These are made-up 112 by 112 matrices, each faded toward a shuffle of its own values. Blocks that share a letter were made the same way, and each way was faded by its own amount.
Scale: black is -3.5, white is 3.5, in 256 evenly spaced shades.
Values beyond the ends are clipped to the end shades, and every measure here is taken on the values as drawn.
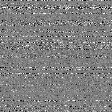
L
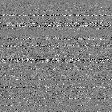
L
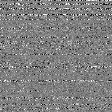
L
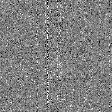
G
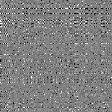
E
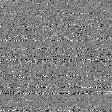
L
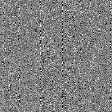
G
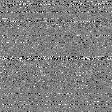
L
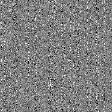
G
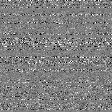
L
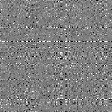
E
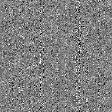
G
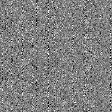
G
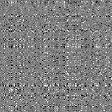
E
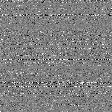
L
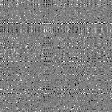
E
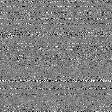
L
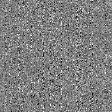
G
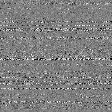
L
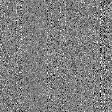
G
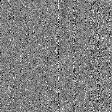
G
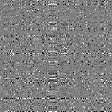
E
